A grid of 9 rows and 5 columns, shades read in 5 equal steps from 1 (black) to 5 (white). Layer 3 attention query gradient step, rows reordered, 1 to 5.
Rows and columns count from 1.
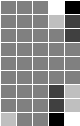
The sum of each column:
28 27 27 26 27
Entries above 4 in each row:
1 0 0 0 0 0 0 0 1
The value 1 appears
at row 1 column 5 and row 9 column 4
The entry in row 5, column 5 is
3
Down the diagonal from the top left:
3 3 3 3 3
